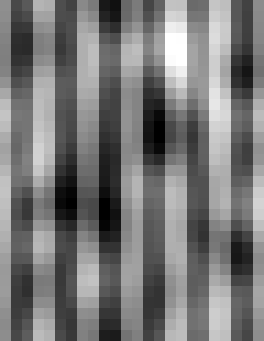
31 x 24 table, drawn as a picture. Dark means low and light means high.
Upright stripes repeat 6 times across the table. There are no lone odd cells. The ninth with the highest average is the top right.
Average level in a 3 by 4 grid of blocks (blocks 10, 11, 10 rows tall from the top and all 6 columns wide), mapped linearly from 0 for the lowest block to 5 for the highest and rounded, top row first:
2354
3024
2233
